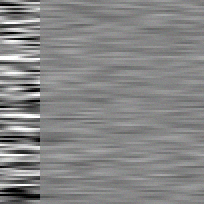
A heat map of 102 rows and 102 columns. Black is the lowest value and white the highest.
Seam: vertical, 20% of the way across, the right part calmer. Grain: streaks across. Ninth with the lowest average: bottom left. Slope: none. Histogram: heavy tails on both sides.
